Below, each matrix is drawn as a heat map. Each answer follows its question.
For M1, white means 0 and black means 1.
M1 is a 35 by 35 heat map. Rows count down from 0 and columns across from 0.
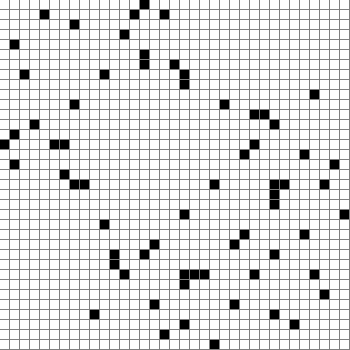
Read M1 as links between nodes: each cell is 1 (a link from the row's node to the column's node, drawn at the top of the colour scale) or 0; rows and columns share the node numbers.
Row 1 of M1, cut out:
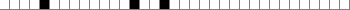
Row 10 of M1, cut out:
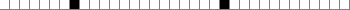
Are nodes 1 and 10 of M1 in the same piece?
no
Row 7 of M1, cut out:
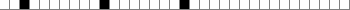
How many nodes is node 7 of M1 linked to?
3
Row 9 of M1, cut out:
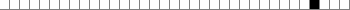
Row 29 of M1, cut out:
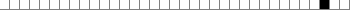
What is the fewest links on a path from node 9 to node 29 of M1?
5
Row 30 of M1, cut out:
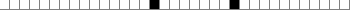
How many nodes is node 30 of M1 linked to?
2
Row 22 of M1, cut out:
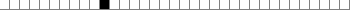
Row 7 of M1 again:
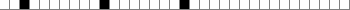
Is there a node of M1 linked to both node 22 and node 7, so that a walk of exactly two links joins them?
yes
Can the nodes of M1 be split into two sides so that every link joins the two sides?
yes
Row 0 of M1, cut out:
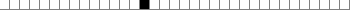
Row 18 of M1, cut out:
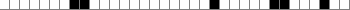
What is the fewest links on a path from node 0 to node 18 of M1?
4
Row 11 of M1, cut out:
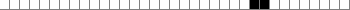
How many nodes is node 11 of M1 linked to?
2
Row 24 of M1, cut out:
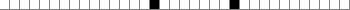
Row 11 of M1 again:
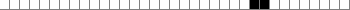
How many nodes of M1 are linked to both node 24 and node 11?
0
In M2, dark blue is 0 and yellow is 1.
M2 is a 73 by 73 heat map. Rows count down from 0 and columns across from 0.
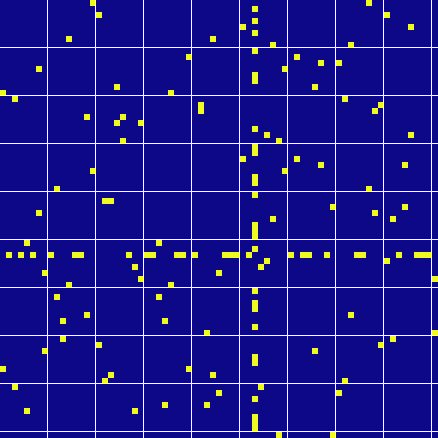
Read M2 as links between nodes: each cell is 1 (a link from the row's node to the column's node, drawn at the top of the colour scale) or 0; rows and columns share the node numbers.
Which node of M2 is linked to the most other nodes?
node 42
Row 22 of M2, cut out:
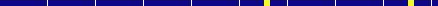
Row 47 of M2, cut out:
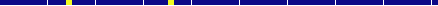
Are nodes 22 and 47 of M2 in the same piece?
yes
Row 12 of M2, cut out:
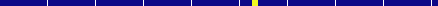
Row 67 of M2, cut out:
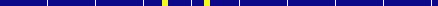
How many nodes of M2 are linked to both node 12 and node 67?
0
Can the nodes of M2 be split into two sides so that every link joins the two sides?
no
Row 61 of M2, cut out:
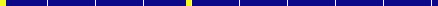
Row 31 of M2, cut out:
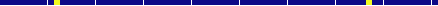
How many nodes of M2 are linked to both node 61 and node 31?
0
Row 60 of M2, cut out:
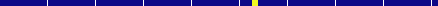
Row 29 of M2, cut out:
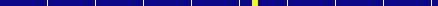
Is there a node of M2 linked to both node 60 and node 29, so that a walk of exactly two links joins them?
yes
